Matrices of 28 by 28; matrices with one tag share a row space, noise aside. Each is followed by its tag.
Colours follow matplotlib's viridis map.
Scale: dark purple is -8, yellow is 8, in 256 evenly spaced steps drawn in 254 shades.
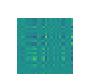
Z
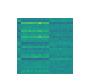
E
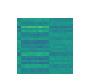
E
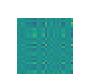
Z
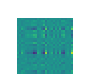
Z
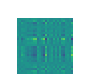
Z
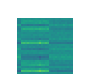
E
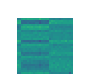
E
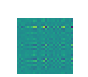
Z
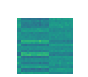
E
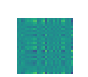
Z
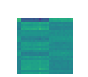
E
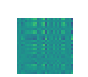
Z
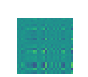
Z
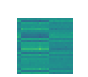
E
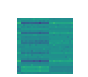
E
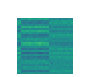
E
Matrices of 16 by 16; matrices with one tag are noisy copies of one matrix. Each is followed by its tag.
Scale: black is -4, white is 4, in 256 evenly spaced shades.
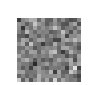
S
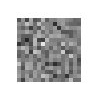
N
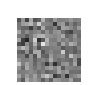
N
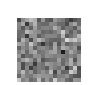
S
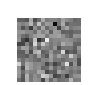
N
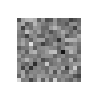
S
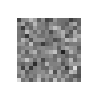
S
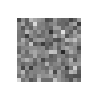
S
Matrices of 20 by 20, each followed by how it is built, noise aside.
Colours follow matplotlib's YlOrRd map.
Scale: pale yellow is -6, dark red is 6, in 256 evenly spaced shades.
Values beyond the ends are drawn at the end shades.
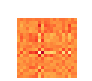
low rank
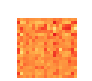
low rank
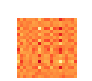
low rank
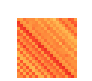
Toeplitz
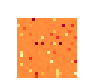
sparse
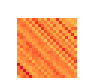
Toeplitz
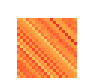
Toeplitz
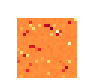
sparse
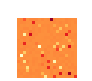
sparse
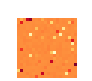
sparse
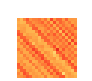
Toeplitz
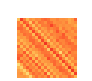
Toeplitz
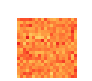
low rank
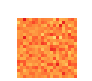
low rank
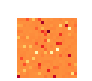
sparse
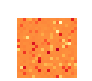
sparse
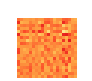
low rank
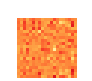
low rank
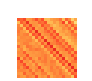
Toeplitz
